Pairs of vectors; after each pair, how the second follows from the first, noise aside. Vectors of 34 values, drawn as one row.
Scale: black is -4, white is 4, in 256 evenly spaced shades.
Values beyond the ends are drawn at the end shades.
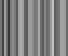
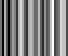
scaled up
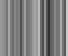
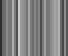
wrapped around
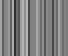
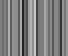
wrapped around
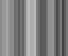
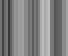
wrapped around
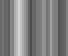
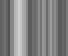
copied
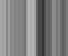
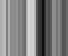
scaled up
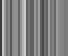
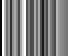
scaled up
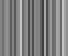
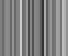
copied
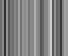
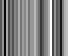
scaled up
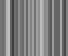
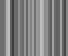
copied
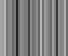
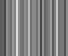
negated
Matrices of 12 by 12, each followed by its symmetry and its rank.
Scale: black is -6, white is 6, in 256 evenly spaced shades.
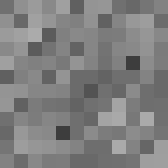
symmetric, full rank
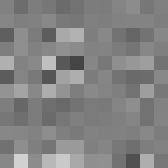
neither, rank two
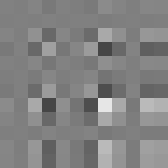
symmetric, rank one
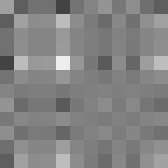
symmetric, rank one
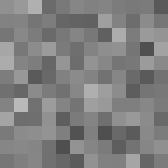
neither, full rank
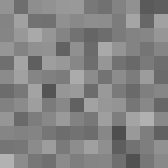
neither, full rank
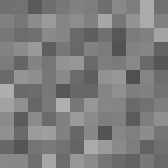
neither, full rank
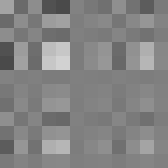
symmetric, rank one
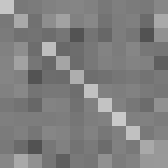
symmetric, full rank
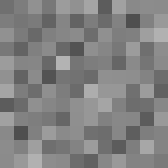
symmetric, full rank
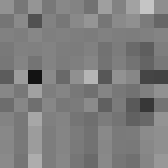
neither, rank two
